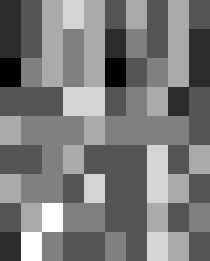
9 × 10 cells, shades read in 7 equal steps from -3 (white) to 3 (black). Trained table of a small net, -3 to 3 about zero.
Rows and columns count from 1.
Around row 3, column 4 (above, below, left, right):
0 -2 -1 -1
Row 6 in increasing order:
-2 -1 -1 0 1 1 1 1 1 1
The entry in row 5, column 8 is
0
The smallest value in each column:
-1 -3 -3 -2 -2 0 -1 -2 -1 -1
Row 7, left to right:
-1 0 0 1 -2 1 1 -2 -1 1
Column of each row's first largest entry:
1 1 1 9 10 1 4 1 1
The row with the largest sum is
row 3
